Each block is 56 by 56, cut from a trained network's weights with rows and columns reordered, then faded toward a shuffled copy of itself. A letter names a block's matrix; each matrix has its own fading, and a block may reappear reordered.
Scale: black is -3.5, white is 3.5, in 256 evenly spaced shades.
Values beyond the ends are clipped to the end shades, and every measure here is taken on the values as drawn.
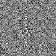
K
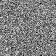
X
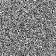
X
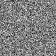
X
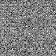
K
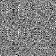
K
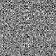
K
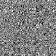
K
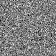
X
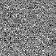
K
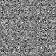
K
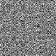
K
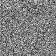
X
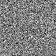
X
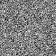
X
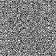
K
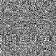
K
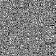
K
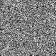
X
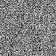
X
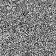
X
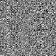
K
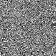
X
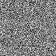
X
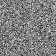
X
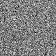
X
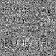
K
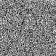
X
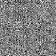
K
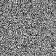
X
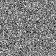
X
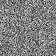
X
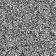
X
